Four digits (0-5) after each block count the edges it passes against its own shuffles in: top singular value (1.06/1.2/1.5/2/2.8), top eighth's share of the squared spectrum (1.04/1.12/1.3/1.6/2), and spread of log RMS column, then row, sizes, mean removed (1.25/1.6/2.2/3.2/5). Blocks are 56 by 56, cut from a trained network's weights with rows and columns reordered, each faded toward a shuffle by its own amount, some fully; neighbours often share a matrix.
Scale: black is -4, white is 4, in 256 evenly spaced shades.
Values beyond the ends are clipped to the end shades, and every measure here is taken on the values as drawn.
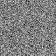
3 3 0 1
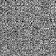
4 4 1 2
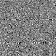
3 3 0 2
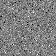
0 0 0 0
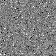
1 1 0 0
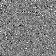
1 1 0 1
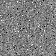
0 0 0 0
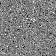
0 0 0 0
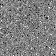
0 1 0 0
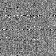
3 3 0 2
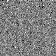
1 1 0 1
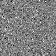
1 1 0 0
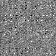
2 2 0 2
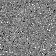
0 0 0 0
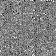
2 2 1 2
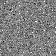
0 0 0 0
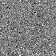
0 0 0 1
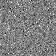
0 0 0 0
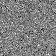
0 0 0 0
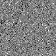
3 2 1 0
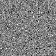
2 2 1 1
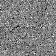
2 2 0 1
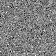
2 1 0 0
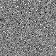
1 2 1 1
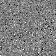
1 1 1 0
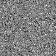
1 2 1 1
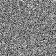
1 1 0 0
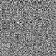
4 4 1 2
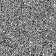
1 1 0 0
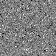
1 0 0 0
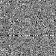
3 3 0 2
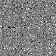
1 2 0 1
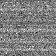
3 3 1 1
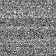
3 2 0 0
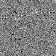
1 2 0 1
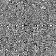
2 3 1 1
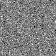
1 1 0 0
